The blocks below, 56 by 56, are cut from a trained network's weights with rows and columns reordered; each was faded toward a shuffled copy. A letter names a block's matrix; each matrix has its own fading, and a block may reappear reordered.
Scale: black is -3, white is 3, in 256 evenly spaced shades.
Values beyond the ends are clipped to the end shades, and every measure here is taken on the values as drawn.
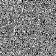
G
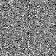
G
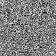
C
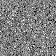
C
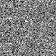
G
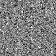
C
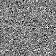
G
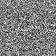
G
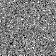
C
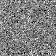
C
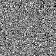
C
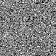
C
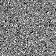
C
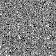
C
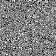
C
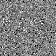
C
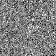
G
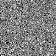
C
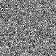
G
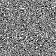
G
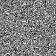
G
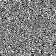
C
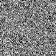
G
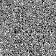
G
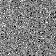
C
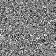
G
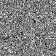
C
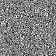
C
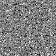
C
